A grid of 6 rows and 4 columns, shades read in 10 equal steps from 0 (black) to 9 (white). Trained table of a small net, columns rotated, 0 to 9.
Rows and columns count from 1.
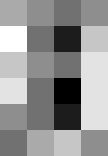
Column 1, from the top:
6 9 7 8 5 4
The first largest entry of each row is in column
1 1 4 1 4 3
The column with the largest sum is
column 4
